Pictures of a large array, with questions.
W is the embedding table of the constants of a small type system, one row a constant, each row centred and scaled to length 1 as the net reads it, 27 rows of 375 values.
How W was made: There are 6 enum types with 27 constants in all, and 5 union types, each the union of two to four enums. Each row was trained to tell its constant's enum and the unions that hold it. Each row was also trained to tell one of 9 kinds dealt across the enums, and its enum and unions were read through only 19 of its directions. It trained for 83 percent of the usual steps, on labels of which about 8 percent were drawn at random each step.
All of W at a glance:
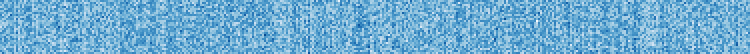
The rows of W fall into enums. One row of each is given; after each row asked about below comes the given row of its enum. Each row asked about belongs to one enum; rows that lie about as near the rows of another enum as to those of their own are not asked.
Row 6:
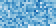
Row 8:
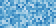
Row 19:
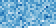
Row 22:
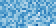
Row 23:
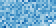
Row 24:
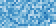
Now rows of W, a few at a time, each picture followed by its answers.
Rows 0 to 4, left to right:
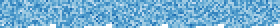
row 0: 23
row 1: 8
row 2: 19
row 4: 24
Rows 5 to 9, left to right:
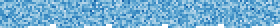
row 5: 24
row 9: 24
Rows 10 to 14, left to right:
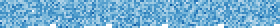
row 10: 23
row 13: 24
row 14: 19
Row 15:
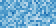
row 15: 22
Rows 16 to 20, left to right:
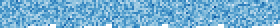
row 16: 22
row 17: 8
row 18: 23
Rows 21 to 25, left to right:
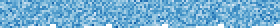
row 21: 22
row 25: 23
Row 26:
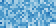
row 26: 8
